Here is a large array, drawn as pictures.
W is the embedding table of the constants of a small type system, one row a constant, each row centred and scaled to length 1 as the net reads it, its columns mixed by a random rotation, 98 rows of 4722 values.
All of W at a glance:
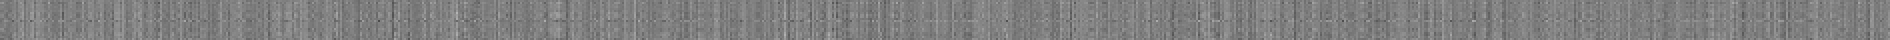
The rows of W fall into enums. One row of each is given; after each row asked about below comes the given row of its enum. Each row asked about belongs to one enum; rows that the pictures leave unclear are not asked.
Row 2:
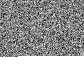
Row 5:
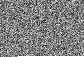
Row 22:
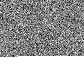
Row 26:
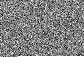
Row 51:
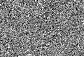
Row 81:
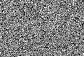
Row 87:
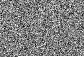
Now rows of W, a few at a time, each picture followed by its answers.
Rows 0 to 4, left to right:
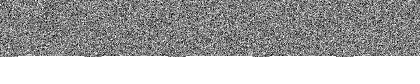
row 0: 51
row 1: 26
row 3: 26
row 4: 5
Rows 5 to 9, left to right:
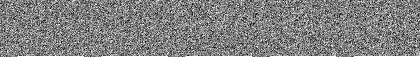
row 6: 5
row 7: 81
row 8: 2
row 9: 2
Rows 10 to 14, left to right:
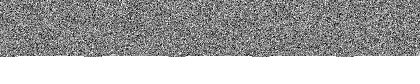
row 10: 22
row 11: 51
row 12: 26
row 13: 81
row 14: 2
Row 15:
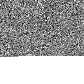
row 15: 51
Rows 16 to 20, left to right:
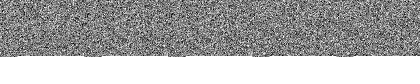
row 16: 81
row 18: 2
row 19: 26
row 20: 26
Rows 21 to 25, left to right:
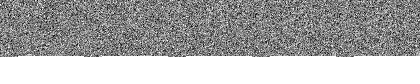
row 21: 51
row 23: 87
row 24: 2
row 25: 2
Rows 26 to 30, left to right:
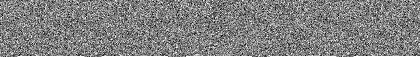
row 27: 26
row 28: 51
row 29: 22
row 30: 26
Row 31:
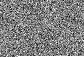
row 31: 22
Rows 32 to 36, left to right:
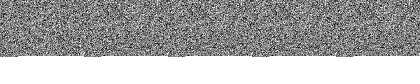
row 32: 2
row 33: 81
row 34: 81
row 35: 81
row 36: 81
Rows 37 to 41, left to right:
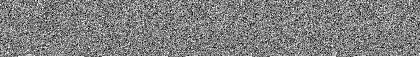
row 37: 51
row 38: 87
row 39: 81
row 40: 2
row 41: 81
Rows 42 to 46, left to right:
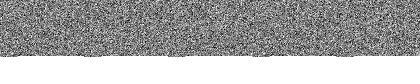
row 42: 26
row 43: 5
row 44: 81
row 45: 26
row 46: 2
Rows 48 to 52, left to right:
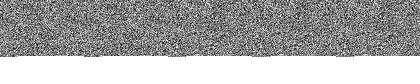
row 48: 22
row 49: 22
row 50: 51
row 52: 51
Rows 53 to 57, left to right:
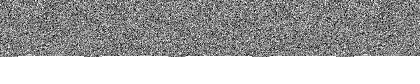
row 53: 51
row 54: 22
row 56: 81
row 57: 51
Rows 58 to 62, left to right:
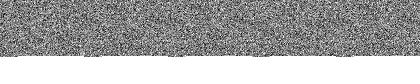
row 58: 2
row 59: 22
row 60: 22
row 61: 26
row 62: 22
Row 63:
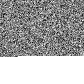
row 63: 2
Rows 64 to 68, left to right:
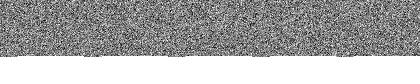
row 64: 5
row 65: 22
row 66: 81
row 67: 2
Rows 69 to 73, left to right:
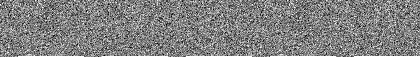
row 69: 51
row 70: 81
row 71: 2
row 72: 51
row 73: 87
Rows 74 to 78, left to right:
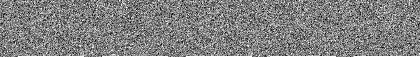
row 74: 2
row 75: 51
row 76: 2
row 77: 22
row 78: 81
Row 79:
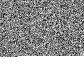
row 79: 2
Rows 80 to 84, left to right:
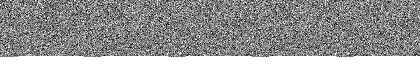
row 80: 51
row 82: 26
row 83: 81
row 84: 26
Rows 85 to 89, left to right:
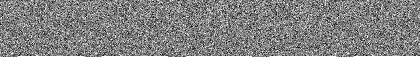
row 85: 26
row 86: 26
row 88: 81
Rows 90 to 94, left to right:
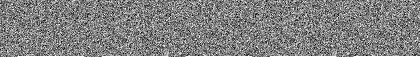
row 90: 5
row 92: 26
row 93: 2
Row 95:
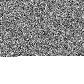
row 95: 26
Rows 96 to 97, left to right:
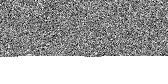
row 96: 51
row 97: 26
